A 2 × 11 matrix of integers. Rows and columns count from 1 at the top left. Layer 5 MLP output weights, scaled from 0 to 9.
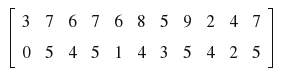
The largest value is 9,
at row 1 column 8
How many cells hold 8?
1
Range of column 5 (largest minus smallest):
5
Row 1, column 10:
4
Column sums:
3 12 10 12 7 12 8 14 6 6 12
